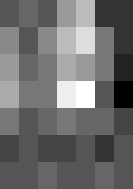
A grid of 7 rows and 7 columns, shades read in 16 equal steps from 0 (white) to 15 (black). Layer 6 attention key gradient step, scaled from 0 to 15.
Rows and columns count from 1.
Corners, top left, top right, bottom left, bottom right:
10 12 10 10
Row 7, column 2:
10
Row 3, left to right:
6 9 8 5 6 8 13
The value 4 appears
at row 1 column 5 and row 2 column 4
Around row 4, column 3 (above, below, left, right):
8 9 8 1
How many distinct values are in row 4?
6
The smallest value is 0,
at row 4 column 5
